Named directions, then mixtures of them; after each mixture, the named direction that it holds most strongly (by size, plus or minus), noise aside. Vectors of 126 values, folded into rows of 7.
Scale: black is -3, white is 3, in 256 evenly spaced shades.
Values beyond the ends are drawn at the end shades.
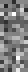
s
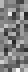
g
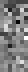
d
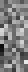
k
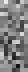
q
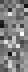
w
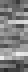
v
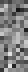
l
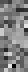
l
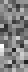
k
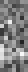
k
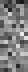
w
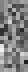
k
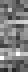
v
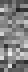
l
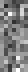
s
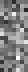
s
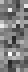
w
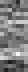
v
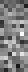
w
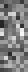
w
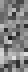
g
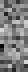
k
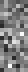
w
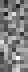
q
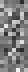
g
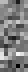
v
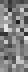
d
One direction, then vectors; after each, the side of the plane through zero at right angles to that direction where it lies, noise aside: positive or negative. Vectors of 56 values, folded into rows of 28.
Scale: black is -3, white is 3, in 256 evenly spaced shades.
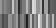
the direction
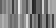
negative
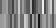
negative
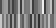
negative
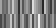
positive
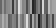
negative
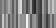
negative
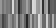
positive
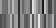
positive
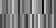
positive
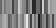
negative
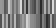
negative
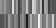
positive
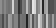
positive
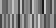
positive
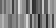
negative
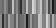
positive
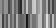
positive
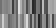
negative
